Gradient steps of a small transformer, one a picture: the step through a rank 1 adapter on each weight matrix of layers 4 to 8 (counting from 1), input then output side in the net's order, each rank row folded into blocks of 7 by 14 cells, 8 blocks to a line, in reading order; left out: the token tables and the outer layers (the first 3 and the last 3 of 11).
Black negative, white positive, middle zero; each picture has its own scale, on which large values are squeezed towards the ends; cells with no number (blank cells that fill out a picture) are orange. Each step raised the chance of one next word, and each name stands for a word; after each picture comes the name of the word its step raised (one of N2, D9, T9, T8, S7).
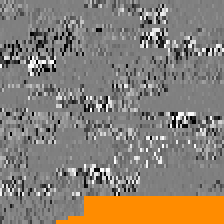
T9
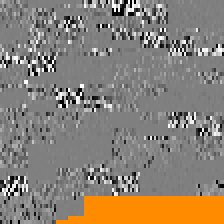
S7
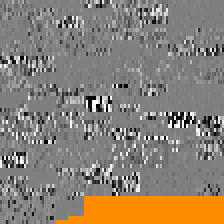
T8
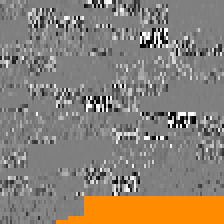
T8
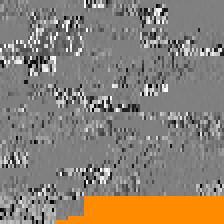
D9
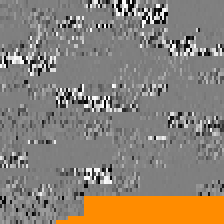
S7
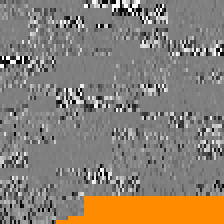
S7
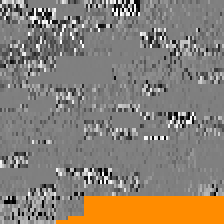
D9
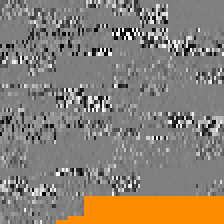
T9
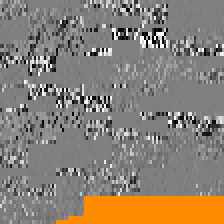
T9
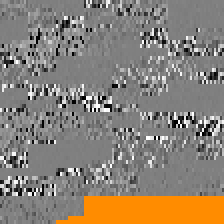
T9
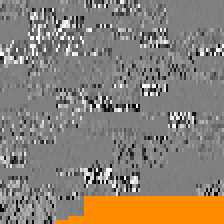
D9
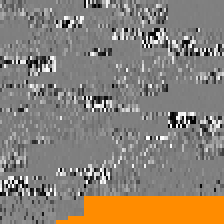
T8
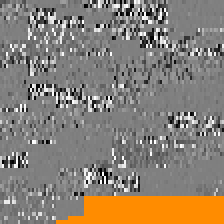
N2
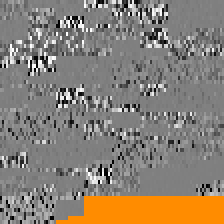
D9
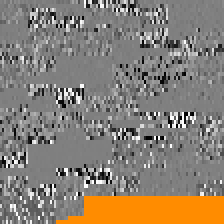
N2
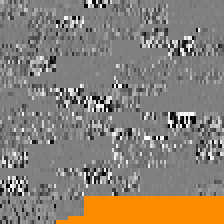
T8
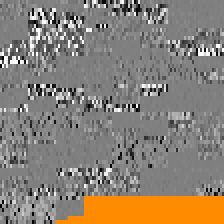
D9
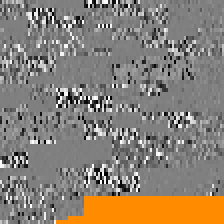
N2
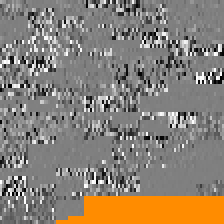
N2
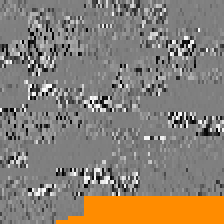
T9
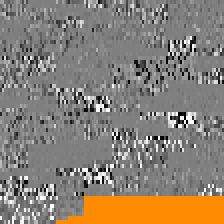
N2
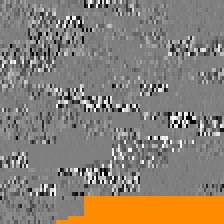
T9
